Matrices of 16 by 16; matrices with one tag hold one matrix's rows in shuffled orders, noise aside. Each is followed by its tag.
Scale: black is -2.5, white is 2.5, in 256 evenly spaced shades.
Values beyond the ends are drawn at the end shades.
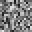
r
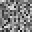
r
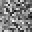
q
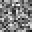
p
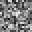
p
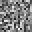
r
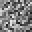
q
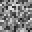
p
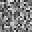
r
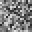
q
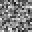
p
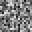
r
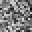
q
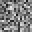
r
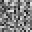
r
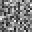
r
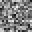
p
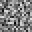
r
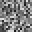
r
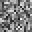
r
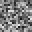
p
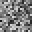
q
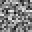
p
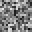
p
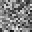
q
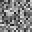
r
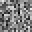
r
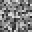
p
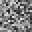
q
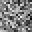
q
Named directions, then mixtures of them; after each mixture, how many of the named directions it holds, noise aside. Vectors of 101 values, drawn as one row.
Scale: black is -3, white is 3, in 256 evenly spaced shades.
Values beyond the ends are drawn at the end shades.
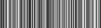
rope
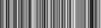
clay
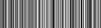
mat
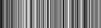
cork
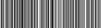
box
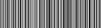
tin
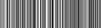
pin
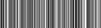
three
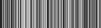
two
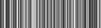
three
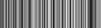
two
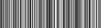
two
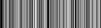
two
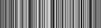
two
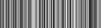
three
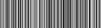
one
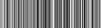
one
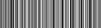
one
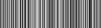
three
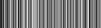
three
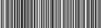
one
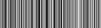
one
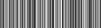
three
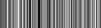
two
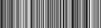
two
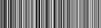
one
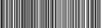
two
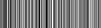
one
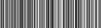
three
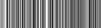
one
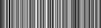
three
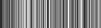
one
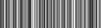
three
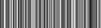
two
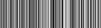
two
